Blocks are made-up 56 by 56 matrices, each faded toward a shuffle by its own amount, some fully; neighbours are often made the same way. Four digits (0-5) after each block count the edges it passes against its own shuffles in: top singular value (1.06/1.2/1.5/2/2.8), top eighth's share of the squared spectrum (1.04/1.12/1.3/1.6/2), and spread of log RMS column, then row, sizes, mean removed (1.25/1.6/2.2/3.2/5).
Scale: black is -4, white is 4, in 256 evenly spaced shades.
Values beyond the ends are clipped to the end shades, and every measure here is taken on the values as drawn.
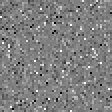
0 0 0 0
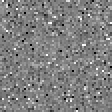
1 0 0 0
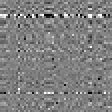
5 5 2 3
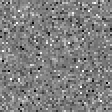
2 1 0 0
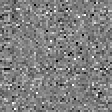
3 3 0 1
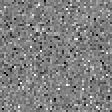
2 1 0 0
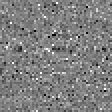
3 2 0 1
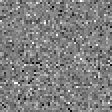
3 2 0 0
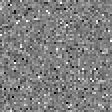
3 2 0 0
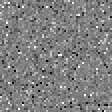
0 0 0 0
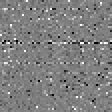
3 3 0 2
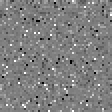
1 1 0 0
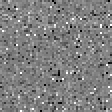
2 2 0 1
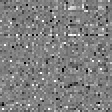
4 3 1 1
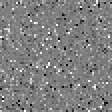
1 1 0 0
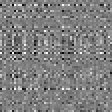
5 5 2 4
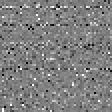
4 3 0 2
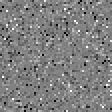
0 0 0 0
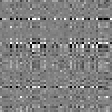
5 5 3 3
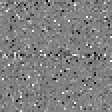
3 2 0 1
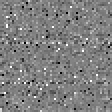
3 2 0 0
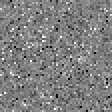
0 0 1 0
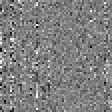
2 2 3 0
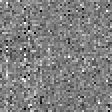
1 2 3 0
